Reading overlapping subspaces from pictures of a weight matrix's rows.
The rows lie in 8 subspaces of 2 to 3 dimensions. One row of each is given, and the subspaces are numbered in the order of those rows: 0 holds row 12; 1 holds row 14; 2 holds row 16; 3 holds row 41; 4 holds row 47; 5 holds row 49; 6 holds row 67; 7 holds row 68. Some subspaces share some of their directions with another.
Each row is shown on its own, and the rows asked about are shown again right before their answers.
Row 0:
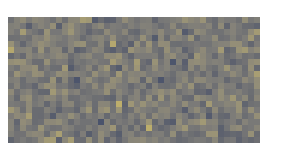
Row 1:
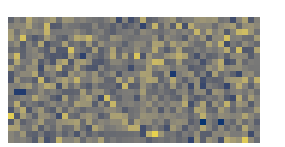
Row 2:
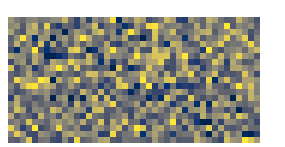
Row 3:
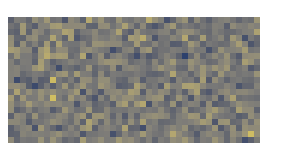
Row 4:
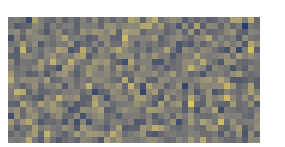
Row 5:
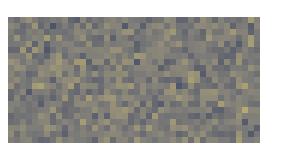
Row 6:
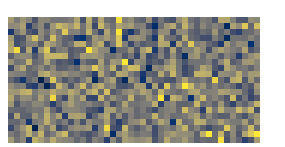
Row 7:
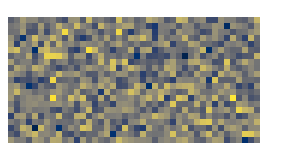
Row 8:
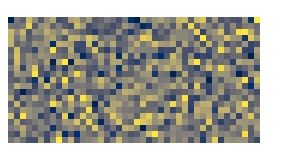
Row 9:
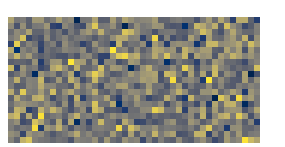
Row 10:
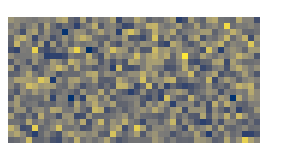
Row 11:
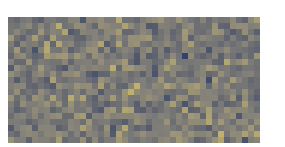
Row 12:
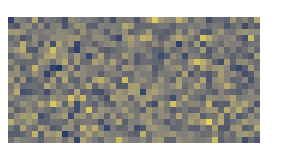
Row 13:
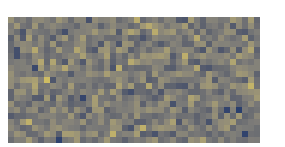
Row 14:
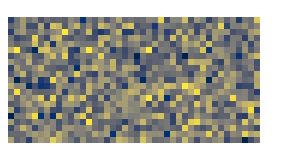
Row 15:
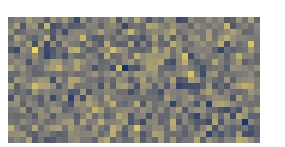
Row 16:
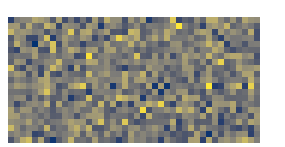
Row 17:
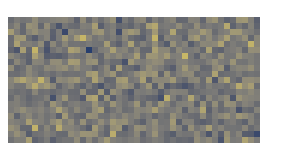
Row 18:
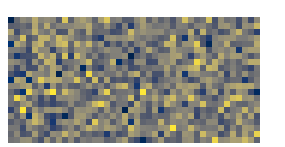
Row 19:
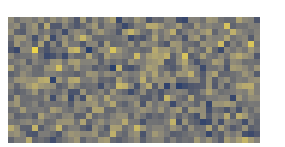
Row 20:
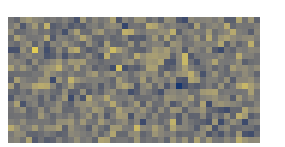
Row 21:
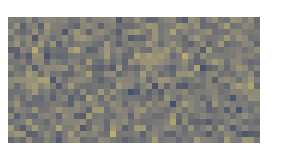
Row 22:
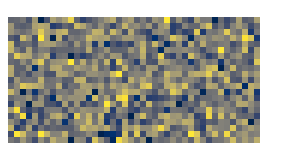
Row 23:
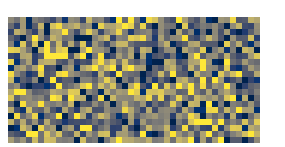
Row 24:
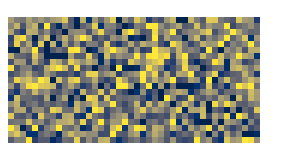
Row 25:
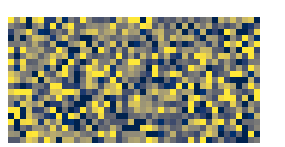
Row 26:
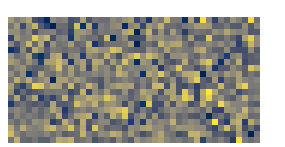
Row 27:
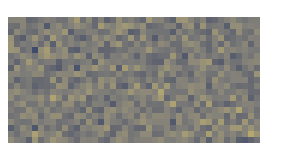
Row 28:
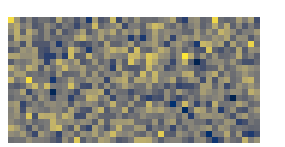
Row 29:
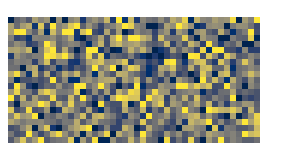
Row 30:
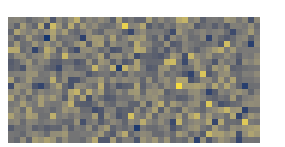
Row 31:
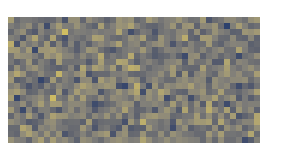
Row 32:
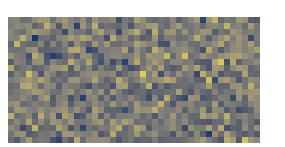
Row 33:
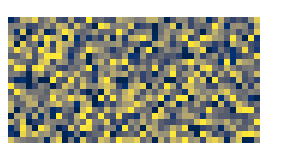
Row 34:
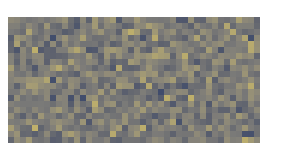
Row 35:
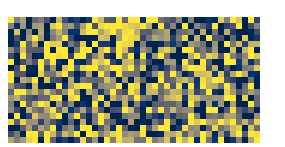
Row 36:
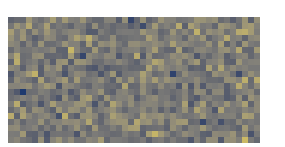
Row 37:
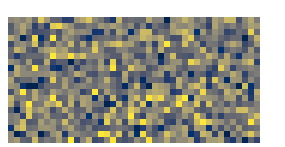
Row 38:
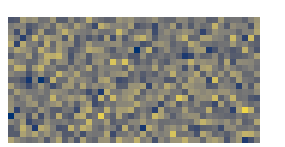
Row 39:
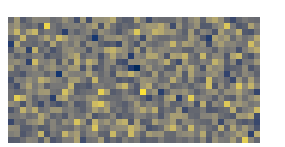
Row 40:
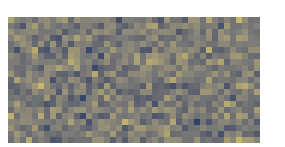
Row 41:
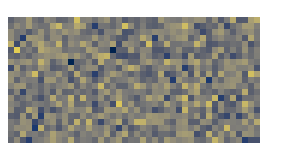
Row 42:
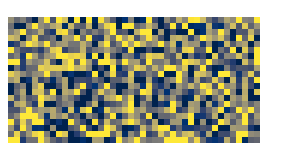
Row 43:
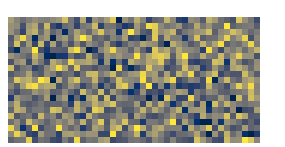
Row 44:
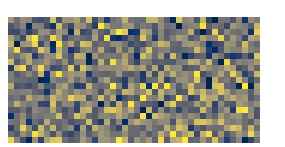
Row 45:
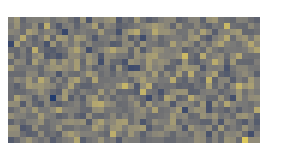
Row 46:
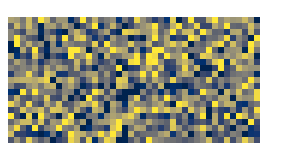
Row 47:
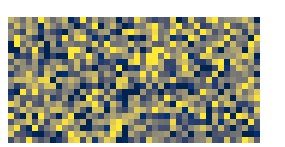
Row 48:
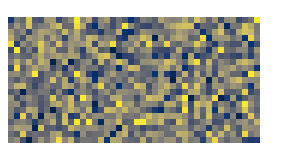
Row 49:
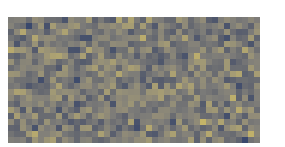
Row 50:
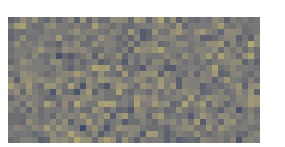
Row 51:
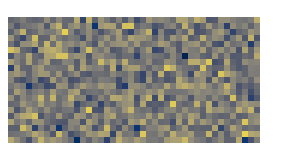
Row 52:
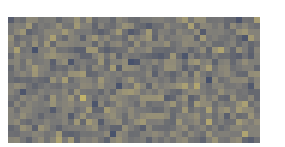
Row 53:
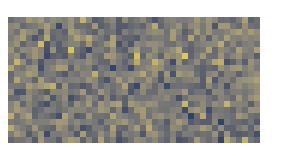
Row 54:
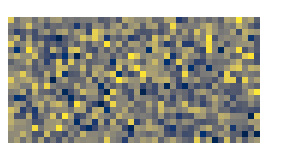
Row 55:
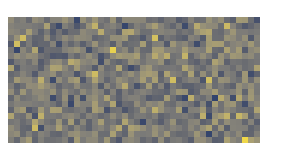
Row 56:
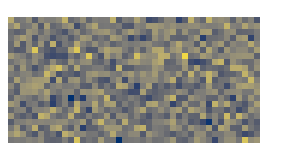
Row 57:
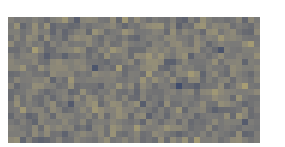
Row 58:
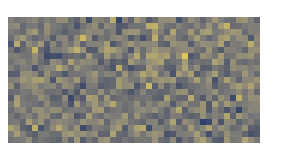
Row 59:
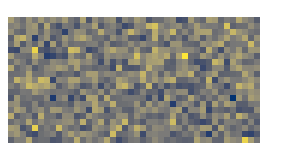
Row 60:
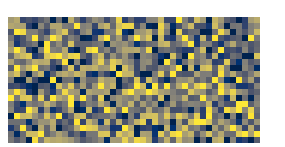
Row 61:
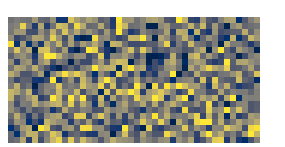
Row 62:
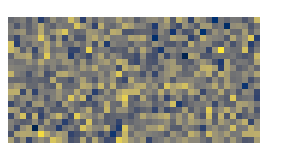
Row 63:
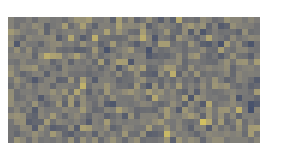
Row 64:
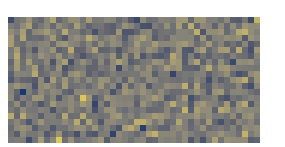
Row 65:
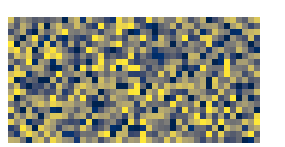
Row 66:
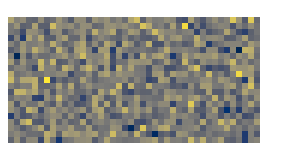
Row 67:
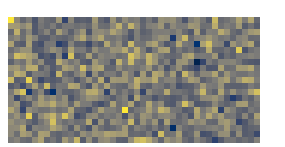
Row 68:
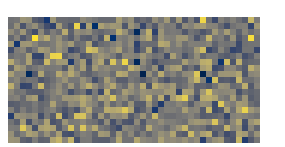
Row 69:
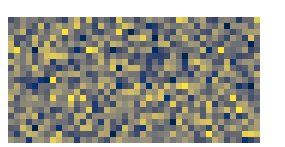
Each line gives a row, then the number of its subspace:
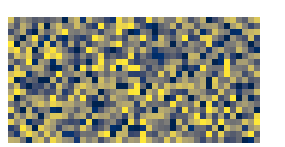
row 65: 6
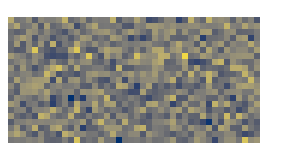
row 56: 0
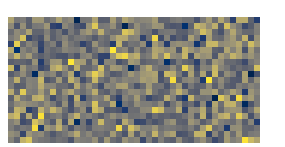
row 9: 3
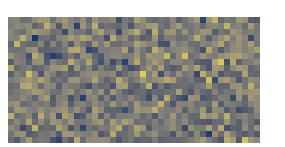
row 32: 7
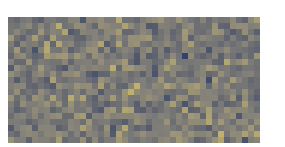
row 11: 5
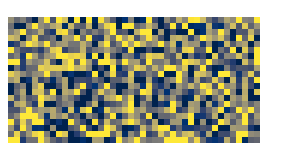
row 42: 1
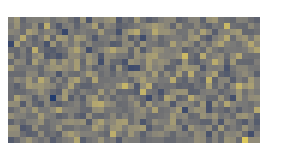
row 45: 6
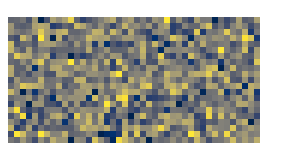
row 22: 4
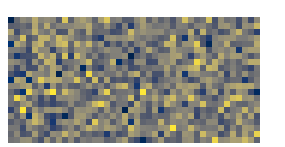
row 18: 6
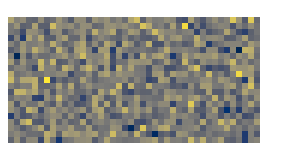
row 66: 3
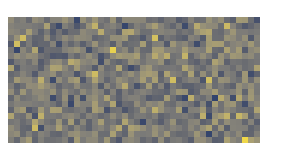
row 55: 3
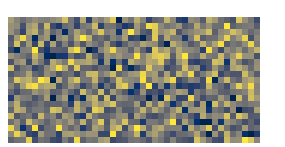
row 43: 4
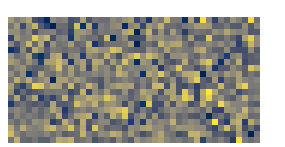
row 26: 7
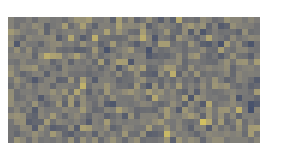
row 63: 1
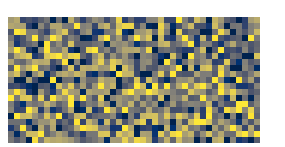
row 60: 6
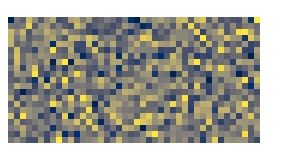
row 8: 0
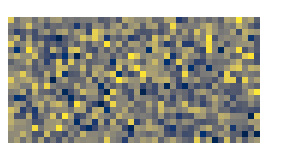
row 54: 6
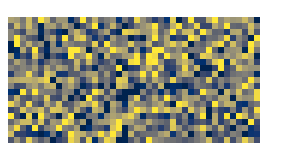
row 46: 4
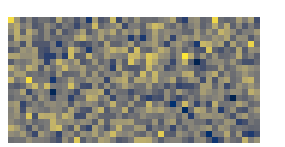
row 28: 6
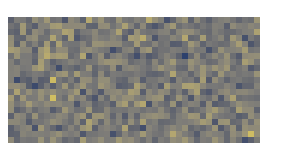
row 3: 7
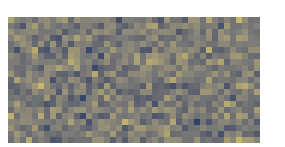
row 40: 1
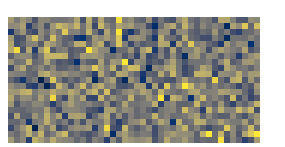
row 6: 0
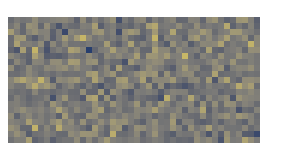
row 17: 0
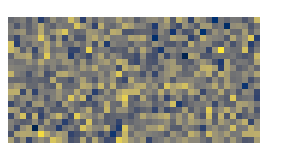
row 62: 4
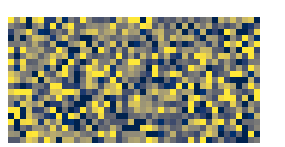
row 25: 5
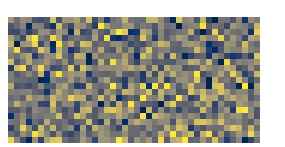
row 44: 2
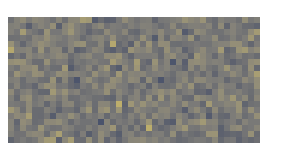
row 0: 5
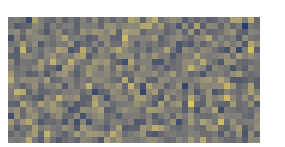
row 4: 0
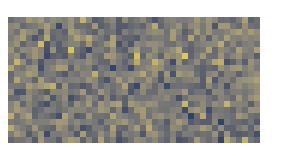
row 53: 5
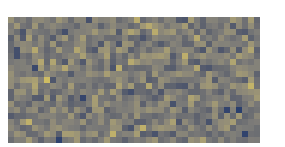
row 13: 3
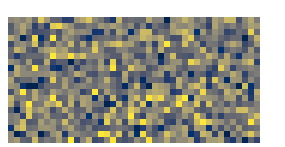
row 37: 4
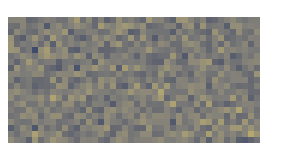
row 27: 2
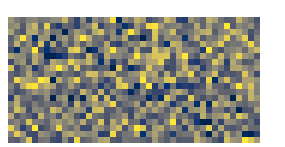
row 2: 4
